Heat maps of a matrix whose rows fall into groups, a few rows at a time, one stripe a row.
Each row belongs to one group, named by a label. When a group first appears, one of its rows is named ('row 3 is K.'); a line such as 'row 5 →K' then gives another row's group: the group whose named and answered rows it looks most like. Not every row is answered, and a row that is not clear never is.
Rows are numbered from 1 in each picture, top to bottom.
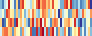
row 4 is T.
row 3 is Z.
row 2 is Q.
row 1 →Z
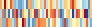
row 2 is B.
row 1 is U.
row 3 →Z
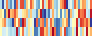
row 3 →T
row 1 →Q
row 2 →B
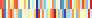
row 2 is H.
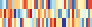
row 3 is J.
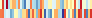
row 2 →B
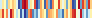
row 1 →B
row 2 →U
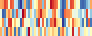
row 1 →U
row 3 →J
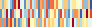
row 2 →Q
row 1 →T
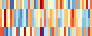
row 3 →U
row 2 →U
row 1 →Q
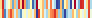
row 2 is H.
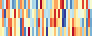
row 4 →J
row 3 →J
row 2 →J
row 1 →Q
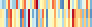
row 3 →J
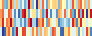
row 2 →B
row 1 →H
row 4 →Z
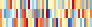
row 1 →J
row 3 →T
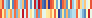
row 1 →B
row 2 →T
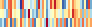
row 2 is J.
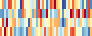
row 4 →U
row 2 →B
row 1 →J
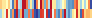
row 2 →Q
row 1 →T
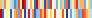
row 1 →T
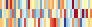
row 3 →H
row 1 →H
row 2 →Q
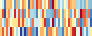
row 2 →J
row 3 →Z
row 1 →Z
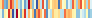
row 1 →H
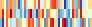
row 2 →H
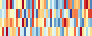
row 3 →Z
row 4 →U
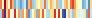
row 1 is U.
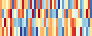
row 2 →Z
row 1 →T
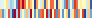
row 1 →T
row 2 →T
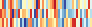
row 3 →U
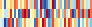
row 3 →Z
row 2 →B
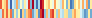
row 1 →Q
